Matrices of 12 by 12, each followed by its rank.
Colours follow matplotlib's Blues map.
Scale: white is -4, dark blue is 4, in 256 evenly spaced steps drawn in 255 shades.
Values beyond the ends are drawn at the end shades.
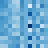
two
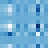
one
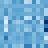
two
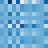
one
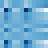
one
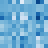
two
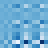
one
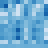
two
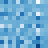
two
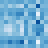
two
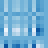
one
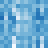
two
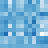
two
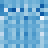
two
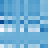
one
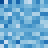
two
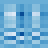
one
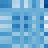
one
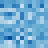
two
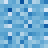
two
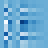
one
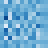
two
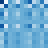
one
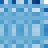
one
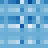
one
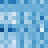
two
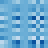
one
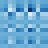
one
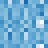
two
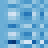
one
